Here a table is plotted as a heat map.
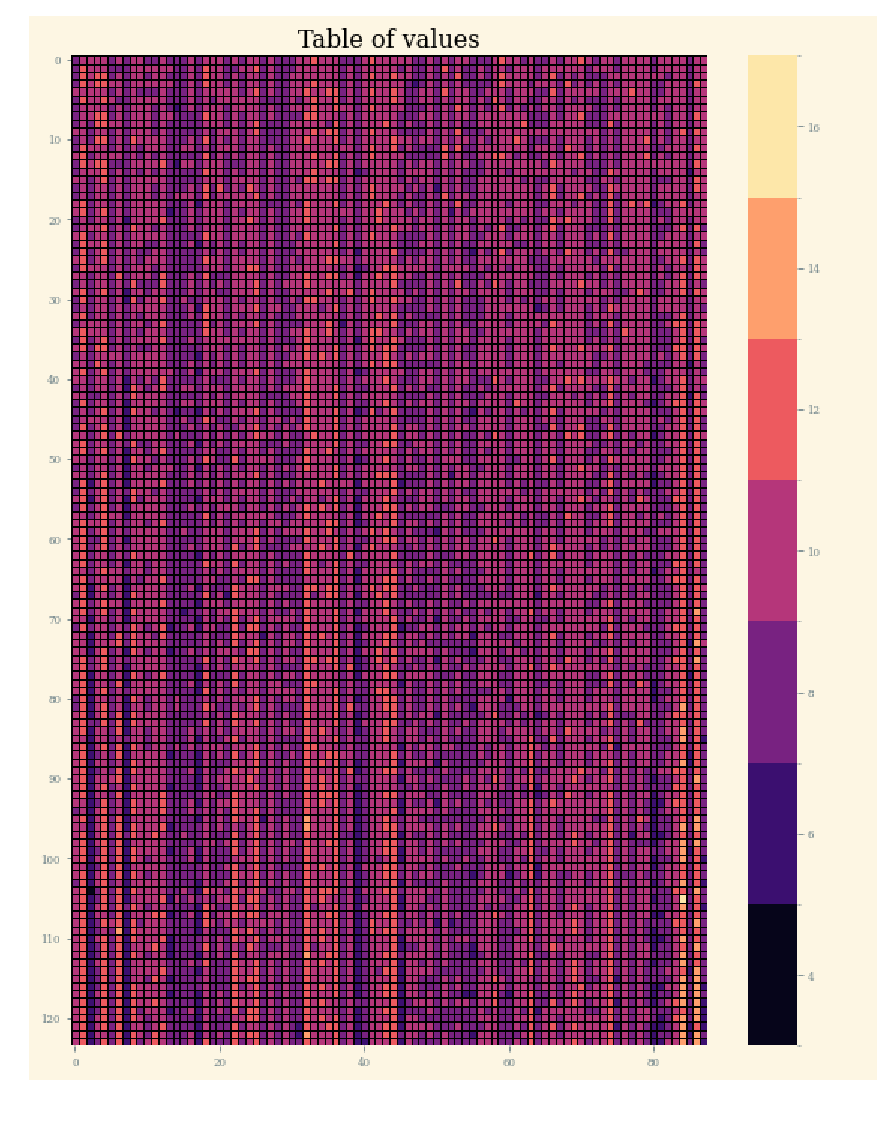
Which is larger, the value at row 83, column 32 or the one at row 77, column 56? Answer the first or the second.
the first
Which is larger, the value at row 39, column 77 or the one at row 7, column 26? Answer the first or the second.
the first
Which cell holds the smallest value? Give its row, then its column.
104, 2
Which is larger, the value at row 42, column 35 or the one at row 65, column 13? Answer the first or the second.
the first
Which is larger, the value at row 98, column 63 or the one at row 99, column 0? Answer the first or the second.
the first
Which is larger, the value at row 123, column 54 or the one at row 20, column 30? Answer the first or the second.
the second
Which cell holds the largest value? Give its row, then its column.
105, 84
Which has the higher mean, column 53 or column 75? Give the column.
53
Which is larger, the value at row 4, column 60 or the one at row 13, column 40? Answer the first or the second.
the second
